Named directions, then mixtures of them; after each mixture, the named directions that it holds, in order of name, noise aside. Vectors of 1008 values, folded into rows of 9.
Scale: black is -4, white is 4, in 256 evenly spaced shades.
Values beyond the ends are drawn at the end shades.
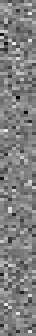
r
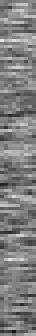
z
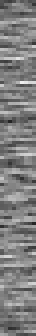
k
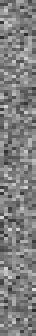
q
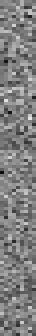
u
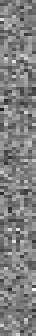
q, u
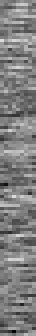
z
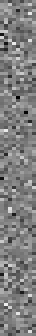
r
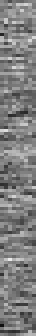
r, z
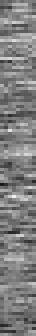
k, z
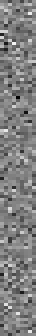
r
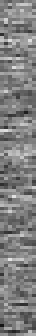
r, z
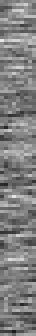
z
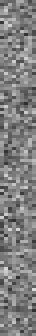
q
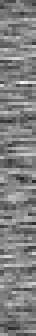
k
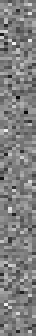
r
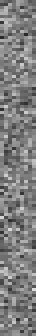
q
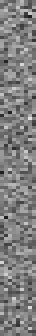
q, u
